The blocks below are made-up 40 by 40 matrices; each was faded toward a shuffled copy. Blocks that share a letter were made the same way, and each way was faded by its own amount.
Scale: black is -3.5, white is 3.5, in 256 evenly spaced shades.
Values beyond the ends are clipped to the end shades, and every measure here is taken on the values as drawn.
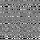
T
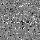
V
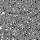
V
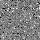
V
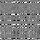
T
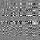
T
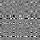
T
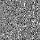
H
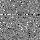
V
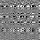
T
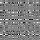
T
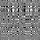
T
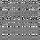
T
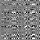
T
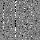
H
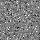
V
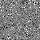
V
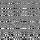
T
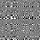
T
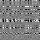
T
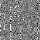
H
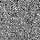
V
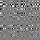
T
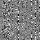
H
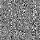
H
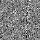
H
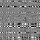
T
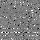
V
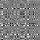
T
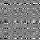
T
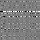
T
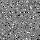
V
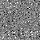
V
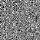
H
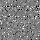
V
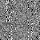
H
